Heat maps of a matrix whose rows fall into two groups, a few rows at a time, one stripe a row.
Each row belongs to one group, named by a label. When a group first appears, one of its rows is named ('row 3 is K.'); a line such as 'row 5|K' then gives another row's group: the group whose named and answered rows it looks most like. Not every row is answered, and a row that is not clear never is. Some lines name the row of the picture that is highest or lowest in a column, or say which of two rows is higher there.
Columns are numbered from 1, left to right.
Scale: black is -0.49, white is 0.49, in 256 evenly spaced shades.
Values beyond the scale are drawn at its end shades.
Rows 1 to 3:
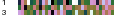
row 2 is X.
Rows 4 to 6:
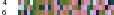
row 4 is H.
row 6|X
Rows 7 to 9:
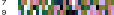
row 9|H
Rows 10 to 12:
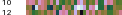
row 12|X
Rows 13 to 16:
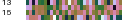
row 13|X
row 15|X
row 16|H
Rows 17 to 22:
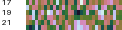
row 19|H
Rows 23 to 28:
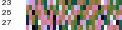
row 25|X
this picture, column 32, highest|26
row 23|H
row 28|X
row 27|H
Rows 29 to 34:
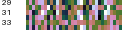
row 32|X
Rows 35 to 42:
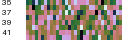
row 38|H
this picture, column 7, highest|35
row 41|X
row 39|H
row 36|X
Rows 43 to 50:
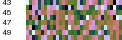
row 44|H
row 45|H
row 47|X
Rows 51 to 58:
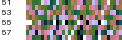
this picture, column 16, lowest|55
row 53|H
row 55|H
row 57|H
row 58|X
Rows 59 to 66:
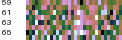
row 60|X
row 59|X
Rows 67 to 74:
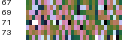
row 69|H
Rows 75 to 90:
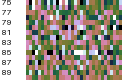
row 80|H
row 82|X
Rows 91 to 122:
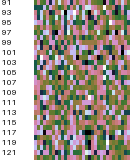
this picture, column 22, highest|97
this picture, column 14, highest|93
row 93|X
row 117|H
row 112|X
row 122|X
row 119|X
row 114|H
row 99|X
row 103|H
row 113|H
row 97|X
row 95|H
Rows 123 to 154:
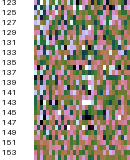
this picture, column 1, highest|137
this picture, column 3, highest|123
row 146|H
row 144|X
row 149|H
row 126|X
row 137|H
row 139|X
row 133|H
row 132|X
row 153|H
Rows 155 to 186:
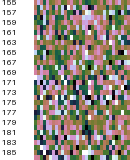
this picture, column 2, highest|162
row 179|H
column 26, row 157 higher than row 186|Yes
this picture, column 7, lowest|170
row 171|X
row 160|X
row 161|X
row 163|H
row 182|X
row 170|H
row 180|H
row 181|H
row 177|H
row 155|H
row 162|H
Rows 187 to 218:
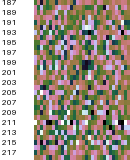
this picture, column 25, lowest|209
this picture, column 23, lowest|205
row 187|X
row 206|H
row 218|X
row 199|H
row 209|X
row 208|H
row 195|X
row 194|X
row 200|H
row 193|H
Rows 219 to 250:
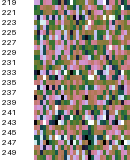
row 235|H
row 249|X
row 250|X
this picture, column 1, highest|236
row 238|H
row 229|H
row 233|H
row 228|H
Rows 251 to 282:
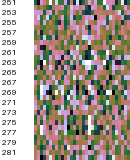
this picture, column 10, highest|269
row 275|X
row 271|X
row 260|X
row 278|H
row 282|X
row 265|X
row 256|X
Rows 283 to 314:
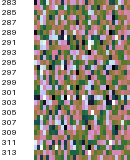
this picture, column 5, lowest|314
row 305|X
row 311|H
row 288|X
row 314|X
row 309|X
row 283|H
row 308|X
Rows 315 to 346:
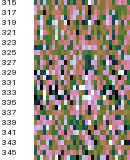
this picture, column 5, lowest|330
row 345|H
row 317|X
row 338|H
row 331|X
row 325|H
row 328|H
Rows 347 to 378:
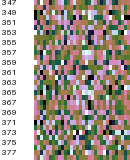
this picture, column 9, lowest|377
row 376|H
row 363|X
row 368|X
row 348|H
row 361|X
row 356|H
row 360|H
